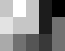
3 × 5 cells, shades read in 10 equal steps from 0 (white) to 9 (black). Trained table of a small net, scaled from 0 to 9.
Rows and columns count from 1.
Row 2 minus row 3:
-2 -3 -4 1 0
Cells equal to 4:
0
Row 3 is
3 5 6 7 5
